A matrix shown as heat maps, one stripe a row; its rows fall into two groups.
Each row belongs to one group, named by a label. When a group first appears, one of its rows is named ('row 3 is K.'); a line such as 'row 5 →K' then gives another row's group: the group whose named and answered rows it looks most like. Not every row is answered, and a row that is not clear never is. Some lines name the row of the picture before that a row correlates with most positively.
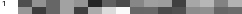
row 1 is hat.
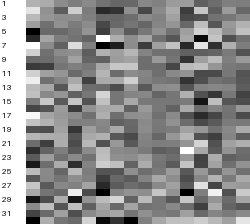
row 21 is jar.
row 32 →hat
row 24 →jar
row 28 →hat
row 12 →hat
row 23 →jar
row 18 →hat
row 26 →hat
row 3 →hat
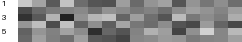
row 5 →hat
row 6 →hat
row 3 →jar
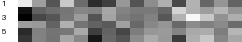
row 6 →hat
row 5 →hat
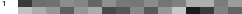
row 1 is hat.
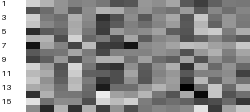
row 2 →jar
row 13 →hat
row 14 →jar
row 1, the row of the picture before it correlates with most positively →2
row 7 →hat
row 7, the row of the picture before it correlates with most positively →1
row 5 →hat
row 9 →jar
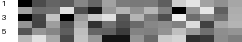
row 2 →hat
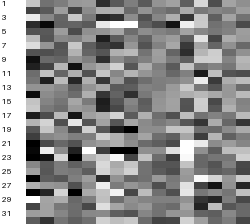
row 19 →hat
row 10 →jar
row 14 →hat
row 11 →jar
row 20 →jar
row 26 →hat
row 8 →hat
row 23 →jar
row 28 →jar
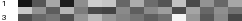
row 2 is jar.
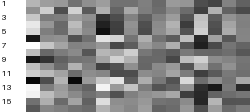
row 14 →hat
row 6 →jar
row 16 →jar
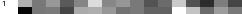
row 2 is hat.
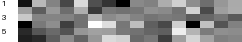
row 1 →hat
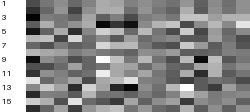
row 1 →jar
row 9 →jar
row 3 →hat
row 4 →hat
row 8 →hat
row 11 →jar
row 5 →jar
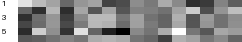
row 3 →jar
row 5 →hat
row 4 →jar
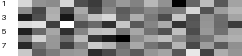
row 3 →jar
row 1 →hat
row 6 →hat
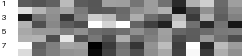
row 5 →hat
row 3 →jar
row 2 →hat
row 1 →hat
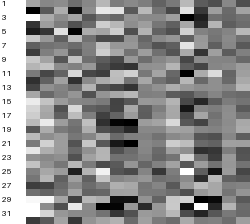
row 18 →hat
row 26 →jar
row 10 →hat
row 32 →jar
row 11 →hat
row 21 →hat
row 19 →hat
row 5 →jar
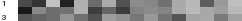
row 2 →hat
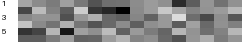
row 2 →hat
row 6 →hat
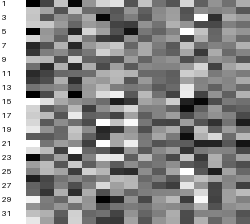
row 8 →jar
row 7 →jar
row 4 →hat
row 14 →jar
